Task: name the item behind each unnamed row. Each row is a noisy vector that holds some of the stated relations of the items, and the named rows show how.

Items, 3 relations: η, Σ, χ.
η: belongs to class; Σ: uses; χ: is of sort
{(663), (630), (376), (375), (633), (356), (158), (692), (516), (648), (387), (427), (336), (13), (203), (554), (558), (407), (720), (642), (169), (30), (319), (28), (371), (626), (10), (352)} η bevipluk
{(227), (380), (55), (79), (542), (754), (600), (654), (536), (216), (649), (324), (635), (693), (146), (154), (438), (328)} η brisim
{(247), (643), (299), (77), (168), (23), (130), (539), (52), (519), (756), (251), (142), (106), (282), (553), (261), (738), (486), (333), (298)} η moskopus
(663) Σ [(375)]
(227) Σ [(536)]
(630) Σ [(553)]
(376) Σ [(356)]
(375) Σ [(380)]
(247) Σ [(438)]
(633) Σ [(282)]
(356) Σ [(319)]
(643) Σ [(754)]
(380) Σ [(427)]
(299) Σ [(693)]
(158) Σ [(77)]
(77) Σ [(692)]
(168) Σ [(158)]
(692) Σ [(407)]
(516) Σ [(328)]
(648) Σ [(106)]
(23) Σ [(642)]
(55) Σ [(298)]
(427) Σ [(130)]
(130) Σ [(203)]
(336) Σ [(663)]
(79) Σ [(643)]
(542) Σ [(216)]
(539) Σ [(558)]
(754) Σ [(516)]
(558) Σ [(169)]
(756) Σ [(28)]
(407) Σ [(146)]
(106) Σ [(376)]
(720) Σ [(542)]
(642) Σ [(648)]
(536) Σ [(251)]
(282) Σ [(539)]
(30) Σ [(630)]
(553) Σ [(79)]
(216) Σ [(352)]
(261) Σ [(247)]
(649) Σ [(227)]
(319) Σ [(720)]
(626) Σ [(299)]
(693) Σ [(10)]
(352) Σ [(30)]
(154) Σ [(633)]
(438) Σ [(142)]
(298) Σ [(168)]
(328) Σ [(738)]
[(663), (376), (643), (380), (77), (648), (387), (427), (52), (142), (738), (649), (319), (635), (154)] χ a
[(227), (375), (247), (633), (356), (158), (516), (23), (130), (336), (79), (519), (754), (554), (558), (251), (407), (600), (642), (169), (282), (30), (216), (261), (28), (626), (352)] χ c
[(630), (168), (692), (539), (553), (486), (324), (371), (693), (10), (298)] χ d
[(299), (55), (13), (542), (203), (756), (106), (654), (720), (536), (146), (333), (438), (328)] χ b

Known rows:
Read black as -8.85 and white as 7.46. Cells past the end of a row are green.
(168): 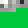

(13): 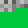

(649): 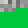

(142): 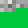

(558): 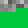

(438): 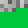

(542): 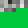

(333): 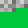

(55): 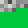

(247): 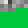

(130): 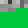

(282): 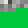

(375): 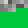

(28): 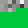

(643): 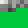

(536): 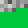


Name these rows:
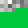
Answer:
(486)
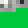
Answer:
(298)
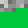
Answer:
(756)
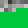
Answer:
(376)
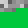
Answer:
(299)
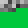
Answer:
(79)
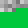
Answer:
(635)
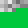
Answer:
(324)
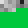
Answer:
(692)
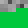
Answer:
(407)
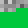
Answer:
(387)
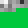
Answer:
(539)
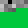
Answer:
(216)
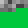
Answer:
(516)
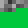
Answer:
(30)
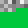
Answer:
(203)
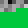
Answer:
(356)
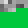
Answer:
(158)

